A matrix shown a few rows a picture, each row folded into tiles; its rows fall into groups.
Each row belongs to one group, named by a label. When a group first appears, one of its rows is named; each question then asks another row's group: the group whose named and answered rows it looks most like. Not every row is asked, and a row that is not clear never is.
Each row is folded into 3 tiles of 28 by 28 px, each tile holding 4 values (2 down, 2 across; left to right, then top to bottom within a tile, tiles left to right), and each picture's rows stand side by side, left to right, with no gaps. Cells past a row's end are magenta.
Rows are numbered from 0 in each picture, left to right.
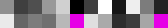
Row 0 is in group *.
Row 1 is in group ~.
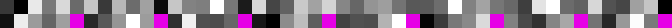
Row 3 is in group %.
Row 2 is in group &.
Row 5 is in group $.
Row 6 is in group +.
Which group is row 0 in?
$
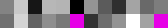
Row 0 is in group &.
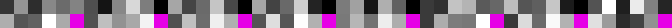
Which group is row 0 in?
~
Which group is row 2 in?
&
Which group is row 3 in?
&
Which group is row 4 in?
&
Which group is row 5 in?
$
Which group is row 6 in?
&
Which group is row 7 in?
~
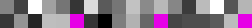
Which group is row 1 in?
%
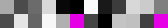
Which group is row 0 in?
&
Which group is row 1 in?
%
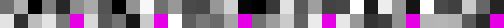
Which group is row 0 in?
~
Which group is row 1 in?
*
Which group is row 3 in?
$
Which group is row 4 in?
~
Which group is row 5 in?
&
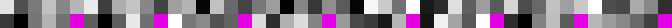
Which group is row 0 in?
%
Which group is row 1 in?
%
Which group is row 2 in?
~
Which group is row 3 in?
~
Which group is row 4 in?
+
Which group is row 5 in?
$
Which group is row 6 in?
%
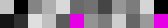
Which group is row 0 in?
%
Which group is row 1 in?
*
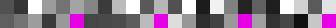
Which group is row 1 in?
+
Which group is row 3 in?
+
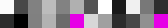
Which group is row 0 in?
%
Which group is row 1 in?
~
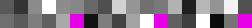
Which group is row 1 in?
$
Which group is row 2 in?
*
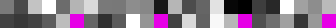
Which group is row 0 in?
+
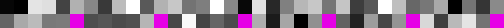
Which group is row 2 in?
&
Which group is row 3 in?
*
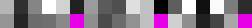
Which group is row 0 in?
*
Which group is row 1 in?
*
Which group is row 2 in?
~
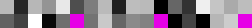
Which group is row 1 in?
&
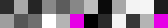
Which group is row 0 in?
~
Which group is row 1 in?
*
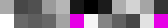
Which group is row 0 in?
*
